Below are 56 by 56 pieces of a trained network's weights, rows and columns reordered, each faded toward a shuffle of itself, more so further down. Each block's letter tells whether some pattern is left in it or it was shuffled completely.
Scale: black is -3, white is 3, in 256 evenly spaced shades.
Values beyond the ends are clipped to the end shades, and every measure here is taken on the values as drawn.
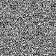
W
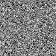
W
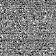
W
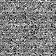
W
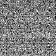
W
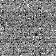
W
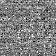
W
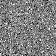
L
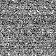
W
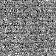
W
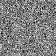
W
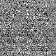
W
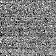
W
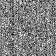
W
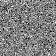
L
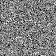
L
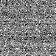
W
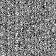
W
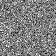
L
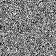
L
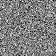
L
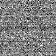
W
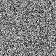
L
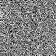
W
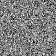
W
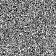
L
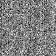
W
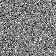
L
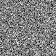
L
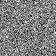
L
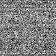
W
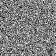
L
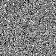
W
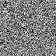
W
